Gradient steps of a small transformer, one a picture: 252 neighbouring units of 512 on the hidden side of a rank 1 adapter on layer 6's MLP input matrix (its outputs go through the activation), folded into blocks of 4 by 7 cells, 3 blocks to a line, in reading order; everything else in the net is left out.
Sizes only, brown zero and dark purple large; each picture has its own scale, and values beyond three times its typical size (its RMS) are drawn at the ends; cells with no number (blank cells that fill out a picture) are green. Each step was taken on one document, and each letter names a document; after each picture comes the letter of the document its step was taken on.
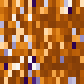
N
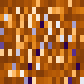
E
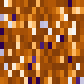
E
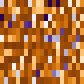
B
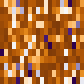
N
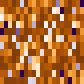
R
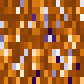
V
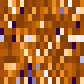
N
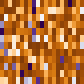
E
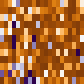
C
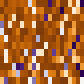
V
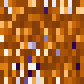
N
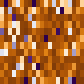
N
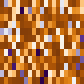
C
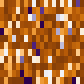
C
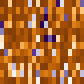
V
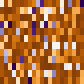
V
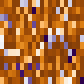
E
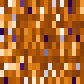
C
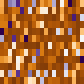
C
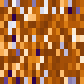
N
